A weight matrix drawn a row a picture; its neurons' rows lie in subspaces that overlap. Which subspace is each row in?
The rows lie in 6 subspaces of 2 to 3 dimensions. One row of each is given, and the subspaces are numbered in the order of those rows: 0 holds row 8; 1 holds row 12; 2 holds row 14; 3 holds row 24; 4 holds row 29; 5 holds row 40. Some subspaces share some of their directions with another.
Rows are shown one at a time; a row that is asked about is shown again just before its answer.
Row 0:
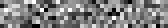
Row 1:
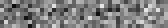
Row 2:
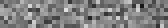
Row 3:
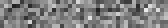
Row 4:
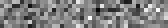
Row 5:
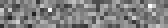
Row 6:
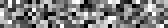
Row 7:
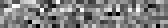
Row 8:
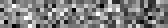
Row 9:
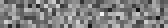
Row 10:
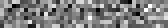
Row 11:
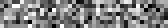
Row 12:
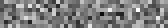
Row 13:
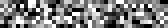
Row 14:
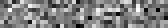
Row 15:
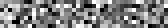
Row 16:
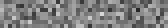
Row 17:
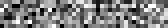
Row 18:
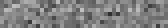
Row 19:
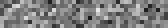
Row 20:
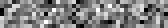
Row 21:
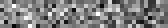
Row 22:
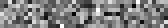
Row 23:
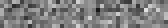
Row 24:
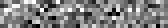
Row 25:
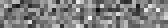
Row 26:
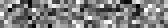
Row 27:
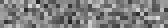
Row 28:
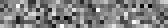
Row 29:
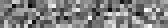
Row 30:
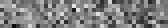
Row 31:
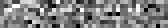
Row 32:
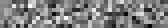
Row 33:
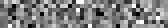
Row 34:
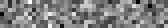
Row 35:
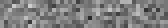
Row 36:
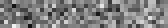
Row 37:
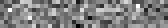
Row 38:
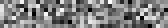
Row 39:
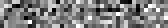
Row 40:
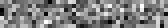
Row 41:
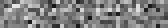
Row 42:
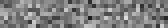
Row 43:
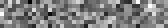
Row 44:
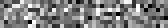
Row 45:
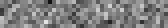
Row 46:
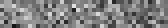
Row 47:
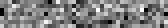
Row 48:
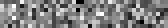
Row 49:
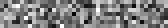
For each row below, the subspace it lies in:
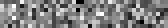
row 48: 1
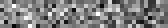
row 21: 0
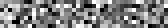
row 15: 4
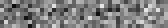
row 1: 0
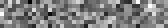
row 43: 2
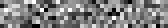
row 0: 3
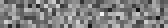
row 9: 1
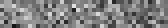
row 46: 0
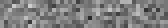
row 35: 4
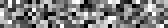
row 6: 2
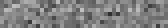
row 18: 3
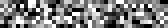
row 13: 4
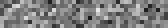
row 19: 5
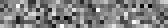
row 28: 4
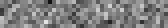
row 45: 5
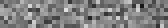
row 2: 5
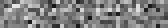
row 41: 3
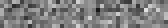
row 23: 5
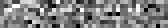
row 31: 3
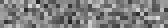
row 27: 1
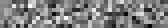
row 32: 4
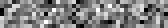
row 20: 5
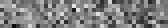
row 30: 0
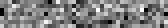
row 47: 5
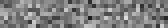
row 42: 5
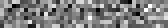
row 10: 1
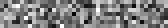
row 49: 2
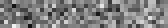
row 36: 0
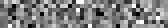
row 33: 1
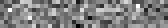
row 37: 4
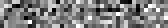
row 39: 1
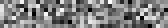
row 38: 1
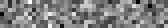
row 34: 2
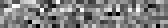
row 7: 3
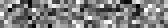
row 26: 2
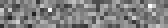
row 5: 2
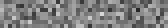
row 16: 1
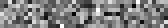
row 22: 2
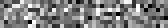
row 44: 5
